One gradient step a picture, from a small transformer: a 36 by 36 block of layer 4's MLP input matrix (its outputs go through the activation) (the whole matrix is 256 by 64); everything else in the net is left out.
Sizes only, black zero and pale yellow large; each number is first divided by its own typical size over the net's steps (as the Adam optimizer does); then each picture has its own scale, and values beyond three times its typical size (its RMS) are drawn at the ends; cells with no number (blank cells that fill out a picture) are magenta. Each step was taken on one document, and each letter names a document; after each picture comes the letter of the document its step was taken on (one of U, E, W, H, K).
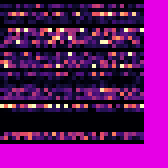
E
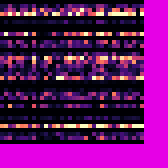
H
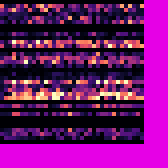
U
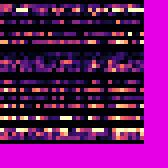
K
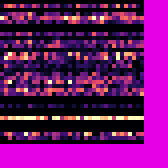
U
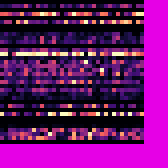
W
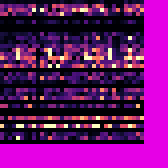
H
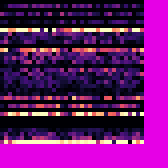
W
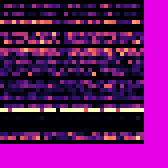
W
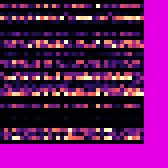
U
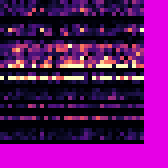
H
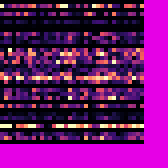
H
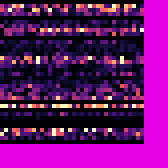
E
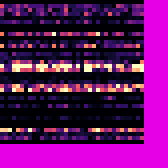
K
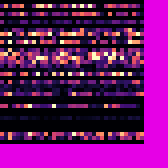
W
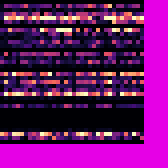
U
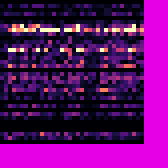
E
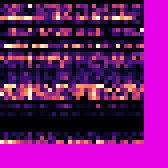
U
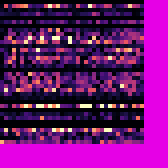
E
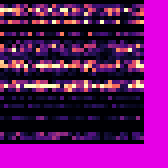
K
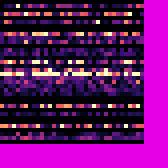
W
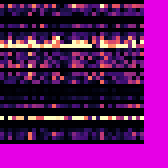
H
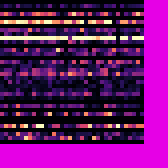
W
